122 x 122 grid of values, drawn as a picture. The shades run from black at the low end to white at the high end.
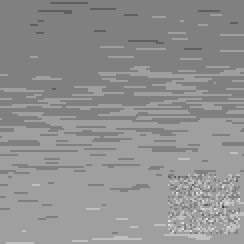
The field climbs toward the bottom. The top left is the calmest part. In the bottom right lies a patch that is rougher than the rest. The bottom right is the roughest part.
